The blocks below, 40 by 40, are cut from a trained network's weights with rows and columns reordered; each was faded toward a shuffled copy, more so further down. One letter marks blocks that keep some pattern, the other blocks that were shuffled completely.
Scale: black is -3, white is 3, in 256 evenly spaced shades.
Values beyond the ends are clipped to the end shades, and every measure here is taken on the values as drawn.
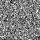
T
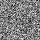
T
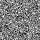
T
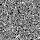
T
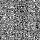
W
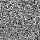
T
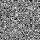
W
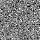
T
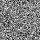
W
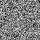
W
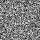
T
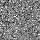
T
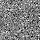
T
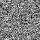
W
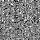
W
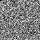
T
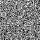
W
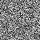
T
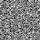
W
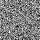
T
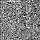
W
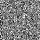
W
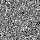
W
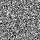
T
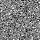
T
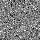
T
